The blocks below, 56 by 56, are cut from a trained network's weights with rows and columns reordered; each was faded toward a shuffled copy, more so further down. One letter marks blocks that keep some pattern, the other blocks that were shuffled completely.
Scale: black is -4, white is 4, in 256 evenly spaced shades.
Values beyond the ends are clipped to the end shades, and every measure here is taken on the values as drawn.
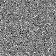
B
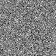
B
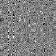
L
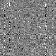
L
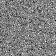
B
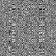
L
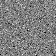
B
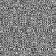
L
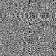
L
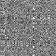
L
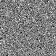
B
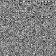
L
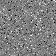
B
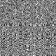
L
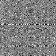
L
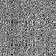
L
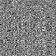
L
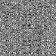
L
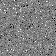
B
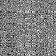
L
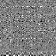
L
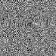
L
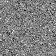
B
